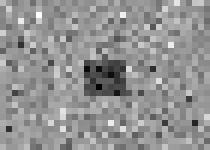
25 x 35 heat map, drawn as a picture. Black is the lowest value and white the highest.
On average the colour sits 60% of the way up the scale. No seam splits the table. An odd patch, lower than its surroundings, sits in the centre. The ninth with the lowest average is the centre.
